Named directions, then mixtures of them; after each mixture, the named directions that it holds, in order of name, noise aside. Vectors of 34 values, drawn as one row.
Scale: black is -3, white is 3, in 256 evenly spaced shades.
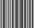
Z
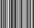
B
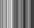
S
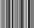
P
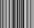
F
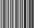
F, S, Z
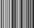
B, P, S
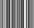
F, P, Z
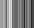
S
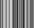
F, S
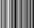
B, S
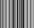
F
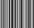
B, P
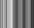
S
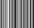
B, S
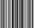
F, P, Z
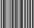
B, Z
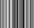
F, S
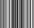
B, F, Z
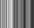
S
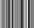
P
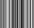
B, F, Z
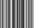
B, F, P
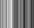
S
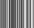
B, F, S
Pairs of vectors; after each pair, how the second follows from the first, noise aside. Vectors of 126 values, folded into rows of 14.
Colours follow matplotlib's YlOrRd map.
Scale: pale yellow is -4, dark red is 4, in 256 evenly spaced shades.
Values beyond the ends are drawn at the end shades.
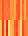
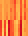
negated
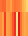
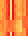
wrapped around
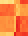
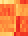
copied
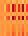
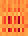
wrapped around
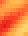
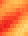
copied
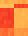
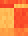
negated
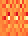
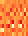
wrapped around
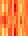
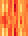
copied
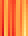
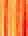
negated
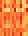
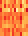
copied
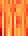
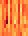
wrapped around
